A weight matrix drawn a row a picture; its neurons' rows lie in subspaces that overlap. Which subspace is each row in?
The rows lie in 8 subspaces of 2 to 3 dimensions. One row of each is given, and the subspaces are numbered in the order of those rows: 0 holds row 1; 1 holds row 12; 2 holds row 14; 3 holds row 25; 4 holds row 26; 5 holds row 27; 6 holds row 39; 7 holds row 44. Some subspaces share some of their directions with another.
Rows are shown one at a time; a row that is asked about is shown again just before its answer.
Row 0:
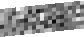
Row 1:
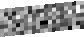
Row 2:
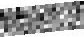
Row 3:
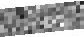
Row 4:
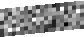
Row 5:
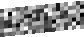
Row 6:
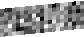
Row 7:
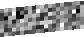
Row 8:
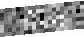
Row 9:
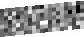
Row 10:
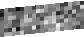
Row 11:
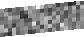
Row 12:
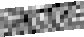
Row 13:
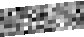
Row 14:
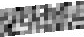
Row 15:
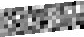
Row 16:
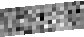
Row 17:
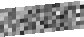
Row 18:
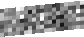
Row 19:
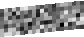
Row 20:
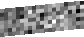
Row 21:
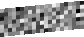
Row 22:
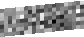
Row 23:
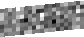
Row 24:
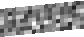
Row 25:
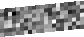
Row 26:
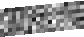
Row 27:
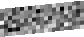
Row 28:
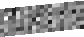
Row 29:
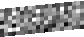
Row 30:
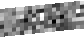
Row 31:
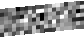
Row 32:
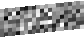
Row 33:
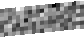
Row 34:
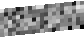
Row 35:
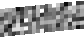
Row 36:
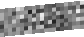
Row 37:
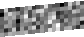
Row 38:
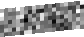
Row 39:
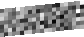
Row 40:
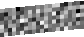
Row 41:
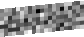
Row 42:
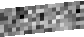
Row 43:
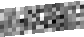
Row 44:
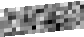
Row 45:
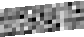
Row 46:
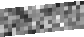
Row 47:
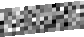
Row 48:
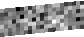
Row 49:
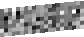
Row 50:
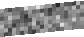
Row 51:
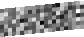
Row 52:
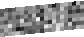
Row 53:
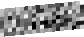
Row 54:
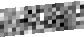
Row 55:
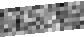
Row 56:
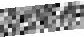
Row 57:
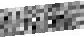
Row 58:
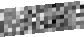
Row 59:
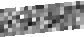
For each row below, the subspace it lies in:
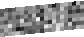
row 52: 2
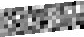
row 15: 0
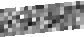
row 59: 0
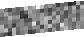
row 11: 1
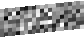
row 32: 4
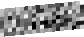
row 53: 7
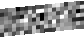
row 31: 1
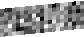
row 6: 2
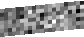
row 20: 3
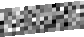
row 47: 5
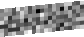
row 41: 5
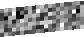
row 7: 4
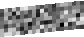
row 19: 4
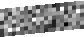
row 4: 5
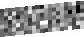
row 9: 0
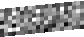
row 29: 5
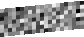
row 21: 6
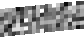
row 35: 2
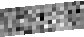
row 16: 2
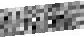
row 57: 4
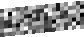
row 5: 3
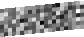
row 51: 6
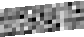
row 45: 7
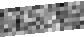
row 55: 7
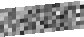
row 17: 6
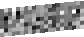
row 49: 4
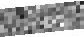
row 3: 1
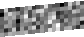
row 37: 7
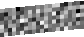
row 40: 6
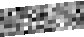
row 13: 3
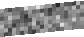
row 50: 1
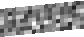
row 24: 7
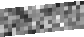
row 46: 1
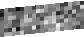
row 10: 7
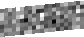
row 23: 7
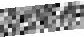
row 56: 6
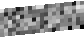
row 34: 0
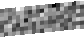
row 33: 2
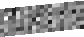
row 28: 4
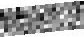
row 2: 4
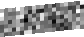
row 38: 7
